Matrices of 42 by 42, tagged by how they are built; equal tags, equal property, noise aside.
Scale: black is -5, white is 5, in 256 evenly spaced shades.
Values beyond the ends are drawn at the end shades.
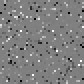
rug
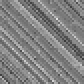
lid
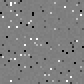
rug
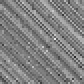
lid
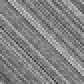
lid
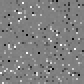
rug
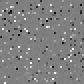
rug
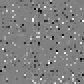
rug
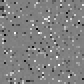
rug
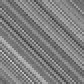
lid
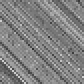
lid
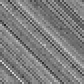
lid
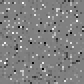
rug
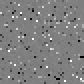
rug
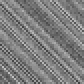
lid
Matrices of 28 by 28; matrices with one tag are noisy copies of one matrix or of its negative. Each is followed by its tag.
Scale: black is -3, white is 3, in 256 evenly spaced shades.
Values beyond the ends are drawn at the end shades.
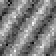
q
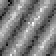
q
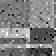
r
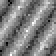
q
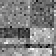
r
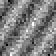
q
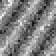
q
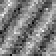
q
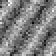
q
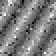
q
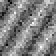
q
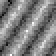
q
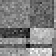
r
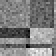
r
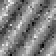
q
